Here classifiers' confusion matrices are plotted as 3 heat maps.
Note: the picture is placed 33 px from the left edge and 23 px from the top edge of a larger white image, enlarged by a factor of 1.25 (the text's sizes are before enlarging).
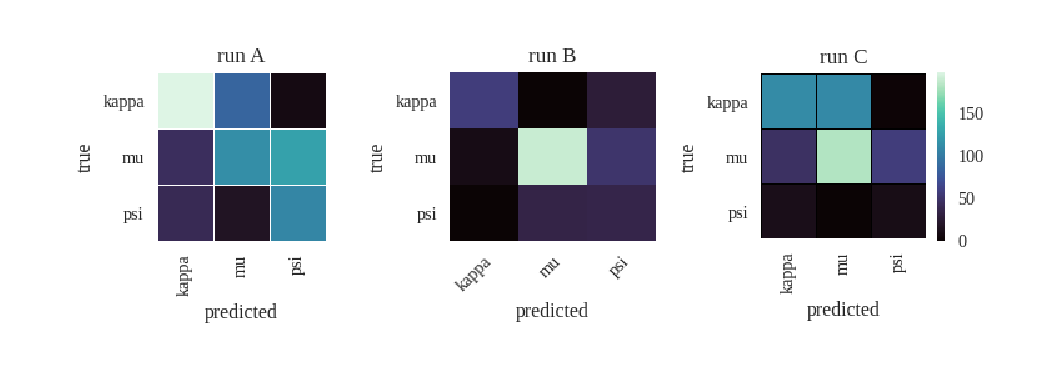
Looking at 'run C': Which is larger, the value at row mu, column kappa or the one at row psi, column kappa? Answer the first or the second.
the first
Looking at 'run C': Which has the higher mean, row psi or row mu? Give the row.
mu
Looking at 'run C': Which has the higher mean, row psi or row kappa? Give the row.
kappa
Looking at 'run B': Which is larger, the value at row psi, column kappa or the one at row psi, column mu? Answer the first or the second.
the second
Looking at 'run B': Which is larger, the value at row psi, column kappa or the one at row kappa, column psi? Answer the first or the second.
the second
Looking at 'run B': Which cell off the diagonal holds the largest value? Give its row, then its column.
mu, psi
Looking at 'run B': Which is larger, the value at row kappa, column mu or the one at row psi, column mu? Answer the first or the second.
the second
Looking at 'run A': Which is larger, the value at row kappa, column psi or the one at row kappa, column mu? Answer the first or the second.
the second
